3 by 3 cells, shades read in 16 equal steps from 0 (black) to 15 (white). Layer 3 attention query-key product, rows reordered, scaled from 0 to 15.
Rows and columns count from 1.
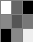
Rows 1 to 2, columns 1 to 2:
15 6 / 8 5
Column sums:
23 19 21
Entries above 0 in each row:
2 3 2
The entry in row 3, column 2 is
8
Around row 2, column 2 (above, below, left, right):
6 8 8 7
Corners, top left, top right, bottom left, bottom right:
15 0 0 14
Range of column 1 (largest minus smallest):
15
